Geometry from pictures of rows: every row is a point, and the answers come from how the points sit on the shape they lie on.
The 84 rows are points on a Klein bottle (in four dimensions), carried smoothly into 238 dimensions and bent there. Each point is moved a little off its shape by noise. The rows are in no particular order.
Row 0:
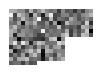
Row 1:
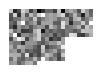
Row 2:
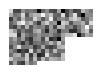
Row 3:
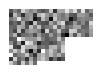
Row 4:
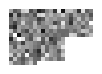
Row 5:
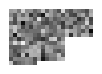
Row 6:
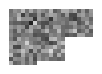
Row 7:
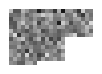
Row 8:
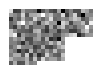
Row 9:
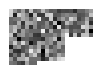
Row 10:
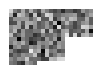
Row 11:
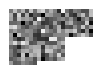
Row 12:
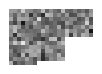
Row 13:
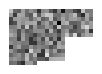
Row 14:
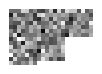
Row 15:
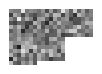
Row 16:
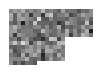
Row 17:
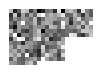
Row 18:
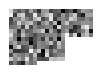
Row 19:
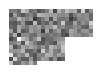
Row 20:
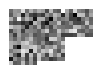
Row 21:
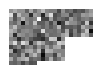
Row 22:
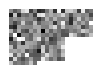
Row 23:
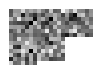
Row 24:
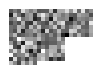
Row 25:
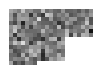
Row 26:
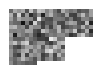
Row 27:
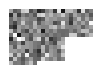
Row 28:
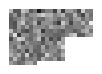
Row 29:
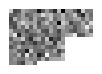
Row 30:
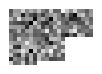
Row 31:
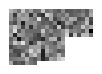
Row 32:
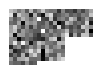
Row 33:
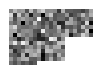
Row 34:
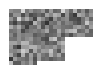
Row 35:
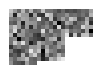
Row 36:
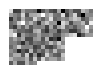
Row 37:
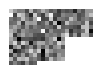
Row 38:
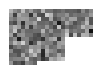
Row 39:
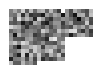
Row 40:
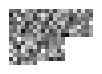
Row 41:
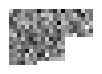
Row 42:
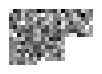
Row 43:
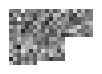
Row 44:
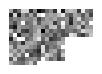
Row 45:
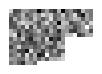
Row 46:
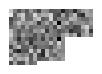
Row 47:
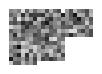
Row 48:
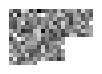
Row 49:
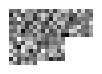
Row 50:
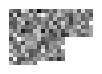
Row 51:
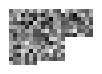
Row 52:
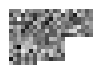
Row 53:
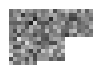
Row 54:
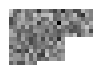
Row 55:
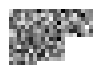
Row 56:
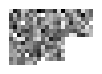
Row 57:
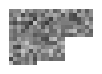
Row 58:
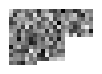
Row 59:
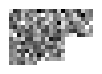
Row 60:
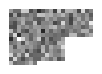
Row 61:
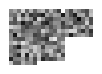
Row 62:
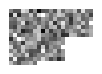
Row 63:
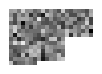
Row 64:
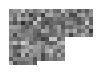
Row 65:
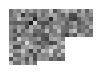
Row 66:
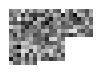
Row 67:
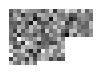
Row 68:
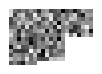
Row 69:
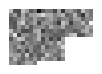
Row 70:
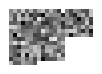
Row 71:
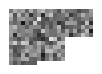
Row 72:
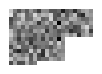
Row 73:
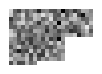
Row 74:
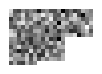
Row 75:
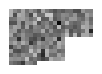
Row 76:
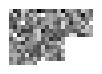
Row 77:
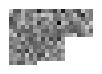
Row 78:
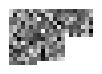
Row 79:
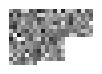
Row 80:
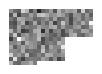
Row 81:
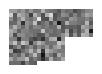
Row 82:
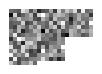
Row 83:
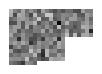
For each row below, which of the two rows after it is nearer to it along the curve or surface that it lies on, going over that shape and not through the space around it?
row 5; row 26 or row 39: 39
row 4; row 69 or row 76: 69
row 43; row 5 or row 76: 5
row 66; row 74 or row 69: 69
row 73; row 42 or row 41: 42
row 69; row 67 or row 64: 67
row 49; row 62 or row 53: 62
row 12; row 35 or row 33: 35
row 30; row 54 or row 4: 4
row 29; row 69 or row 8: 69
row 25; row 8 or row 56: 8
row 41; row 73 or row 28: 28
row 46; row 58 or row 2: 2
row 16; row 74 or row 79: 74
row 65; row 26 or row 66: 26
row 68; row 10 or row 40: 10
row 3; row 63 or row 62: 62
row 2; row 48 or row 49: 48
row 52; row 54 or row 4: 4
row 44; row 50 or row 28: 50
